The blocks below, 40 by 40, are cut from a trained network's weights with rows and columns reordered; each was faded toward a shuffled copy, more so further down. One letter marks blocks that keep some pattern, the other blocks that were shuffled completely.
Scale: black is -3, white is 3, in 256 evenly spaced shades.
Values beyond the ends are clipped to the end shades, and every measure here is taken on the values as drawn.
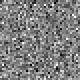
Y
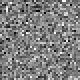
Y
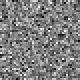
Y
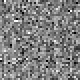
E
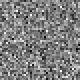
Y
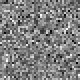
E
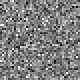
Y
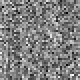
E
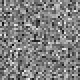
E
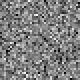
Y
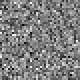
E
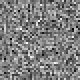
E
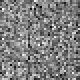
E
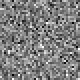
Y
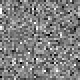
E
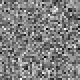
E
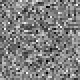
Y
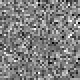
Y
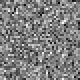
Y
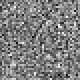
E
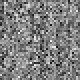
E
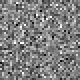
Y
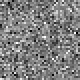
Y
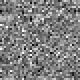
E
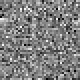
E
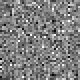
E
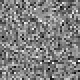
Y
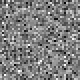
E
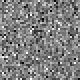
Y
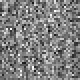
E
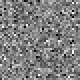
E
